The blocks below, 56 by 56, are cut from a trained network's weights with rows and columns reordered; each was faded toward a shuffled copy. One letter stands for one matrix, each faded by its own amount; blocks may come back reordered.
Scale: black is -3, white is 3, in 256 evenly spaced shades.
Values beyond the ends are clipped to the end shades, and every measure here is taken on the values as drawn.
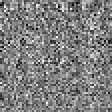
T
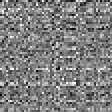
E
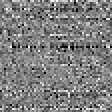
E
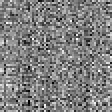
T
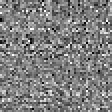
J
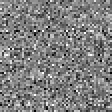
J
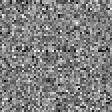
T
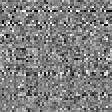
E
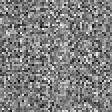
T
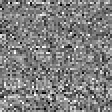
J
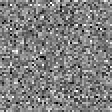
J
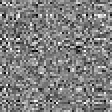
E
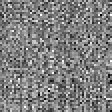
T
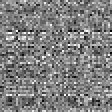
E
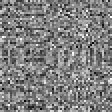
T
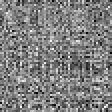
T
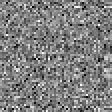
J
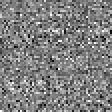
J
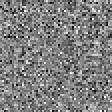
J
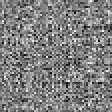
T
